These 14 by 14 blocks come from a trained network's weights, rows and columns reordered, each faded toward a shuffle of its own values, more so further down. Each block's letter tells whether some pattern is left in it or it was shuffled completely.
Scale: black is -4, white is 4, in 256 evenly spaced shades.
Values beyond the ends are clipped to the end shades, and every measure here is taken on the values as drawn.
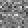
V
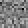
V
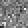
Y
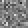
V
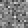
Y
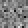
V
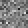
Y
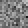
Y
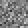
Y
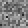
Y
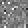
Y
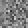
Y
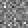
V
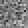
Y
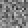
Y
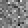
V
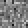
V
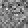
Y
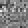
V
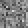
Y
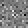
V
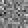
V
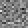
V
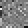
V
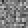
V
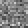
V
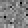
Y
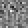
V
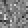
Y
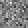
Y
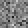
Y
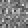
V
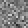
Y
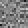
V
